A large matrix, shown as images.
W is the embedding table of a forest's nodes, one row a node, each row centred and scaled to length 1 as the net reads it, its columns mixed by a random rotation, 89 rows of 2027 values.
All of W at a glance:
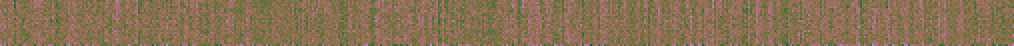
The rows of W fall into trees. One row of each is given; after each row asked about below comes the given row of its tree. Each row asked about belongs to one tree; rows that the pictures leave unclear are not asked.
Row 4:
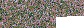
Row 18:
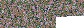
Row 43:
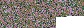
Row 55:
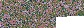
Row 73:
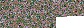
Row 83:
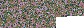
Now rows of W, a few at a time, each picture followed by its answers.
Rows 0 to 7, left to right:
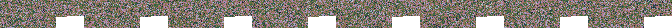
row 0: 18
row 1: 83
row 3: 83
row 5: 55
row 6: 83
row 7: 83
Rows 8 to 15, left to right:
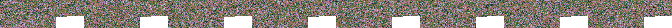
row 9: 55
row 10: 83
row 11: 43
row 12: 83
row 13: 83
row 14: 4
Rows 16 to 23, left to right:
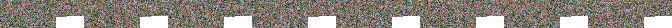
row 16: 18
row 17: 55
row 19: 83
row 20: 18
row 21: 18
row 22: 18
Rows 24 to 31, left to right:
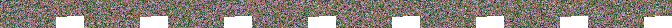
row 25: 83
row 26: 18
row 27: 55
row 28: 43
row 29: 83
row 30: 55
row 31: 43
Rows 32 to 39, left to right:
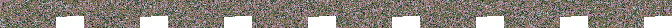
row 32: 55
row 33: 55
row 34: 73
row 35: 4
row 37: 55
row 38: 4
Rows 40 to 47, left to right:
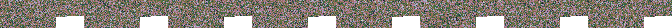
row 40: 18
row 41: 43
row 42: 43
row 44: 55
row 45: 55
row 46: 43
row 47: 83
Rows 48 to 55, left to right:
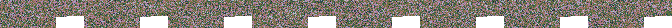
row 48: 18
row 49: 55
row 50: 4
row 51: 4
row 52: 18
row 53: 55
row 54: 18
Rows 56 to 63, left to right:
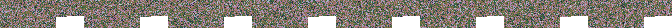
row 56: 43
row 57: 73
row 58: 55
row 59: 4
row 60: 43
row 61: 83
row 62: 55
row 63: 83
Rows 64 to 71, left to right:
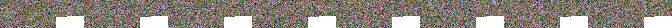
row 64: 43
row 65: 73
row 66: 83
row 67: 55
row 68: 83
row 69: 18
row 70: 73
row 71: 83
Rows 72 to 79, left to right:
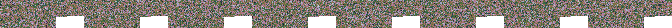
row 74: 18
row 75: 55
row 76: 4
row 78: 18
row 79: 83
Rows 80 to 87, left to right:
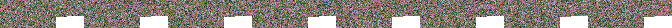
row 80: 43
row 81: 18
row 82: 4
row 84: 83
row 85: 18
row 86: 55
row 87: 18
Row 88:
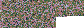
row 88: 55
